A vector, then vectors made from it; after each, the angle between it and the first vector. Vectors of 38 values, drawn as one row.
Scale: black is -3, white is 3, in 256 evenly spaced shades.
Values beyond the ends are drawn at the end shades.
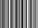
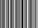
nearly parallel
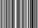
orthogonal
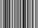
partly opposed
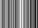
orthogonal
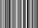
nearly opposite
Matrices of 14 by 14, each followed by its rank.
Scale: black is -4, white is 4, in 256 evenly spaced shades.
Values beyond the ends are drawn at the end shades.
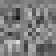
three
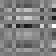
one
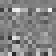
three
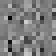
three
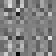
two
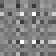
two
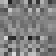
two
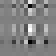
one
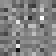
three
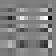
one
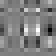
one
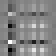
one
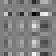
one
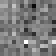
three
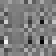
two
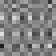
two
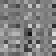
two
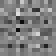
three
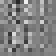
two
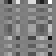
one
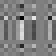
one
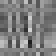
two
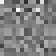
three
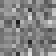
three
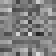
three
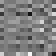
two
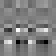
one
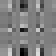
one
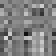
two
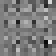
three
